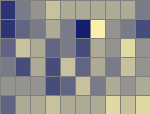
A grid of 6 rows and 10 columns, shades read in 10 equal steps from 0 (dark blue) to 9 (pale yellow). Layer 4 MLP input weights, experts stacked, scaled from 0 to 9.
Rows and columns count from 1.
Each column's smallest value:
1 2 4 2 3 0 4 4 4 2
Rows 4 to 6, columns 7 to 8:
6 4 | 4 6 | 6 8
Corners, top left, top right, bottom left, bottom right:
1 4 3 8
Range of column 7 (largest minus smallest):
5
